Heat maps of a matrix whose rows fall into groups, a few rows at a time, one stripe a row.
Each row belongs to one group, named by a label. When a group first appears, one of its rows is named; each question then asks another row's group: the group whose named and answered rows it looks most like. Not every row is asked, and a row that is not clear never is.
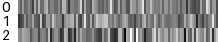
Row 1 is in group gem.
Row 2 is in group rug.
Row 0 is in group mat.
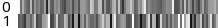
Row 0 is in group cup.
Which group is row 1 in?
rug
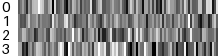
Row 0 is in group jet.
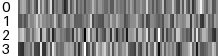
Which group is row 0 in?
jet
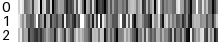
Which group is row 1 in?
rug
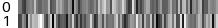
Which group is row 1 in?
jet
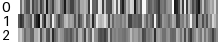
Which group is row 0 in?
cup
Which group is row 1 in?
gem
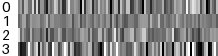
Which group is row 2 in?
cup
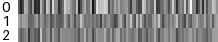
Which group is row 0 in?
gem
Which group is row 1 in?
rug
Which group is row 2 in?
gem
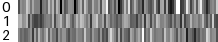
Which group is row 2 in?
mat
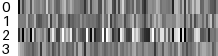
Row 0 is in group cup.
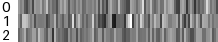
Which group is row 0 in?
mat
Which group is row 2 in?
jet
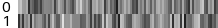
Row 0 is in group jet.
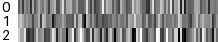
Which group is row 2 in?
rug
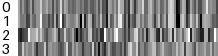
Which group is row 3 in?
rug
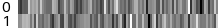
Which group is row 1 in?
rug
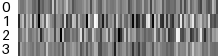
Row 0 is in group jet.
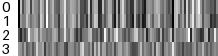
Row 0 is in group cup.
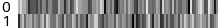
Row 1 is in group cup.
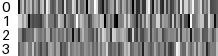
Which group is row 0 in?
cup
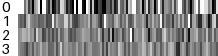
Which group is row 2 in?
rug
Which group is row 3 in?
mat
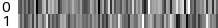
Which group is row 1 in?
mat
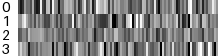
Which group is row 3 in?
jet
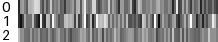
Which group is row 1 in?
gem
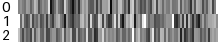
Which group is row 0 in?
rug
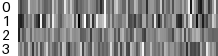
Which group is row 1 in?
gem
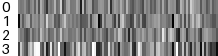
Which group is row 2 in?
mat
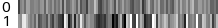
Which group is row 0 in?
cup
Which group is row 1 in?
rug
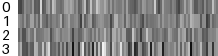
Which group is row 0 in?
gem
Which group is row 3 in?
rug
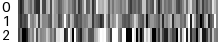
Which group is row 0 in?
gem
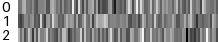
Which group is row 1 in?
gem
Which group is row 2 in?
mat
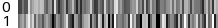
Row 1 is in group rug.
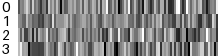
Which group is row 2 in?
mat
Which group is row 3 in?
jet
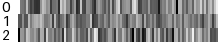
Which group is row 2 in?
cup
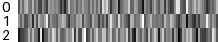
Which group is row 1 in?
mat
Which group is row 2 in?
gem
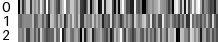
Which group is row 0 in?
cup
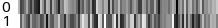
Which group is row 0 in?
gem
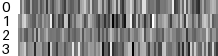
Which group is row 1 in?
rug
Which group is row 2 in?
mat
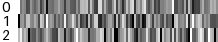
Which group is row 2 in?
jet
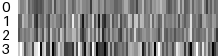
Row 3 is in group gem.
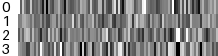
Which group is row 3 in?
mat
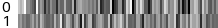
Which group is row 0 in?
rug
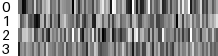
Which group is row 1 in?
gem
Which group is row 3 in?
cup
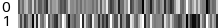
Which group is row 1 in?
mat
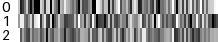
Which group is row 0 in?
gem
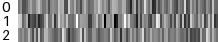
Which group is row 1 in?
jet
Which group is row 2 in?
mat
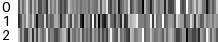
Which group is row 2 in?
mat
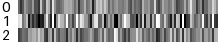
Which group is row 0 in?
gem
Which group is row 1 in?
jet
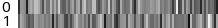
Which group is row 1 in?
jet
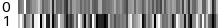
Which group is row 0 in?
jet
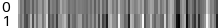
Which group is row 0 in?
mat
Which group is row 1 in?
mat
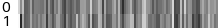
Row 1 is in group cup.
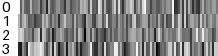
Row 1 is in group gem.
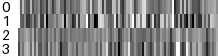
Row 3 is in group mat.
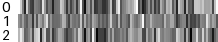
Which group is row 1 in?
mat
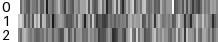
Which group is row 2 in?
rug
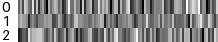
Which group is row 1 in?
jet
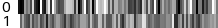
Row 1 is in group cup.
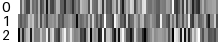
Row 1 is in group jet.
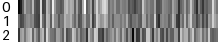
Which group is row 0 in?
gem
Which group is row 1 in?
gem
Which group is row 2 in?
cup
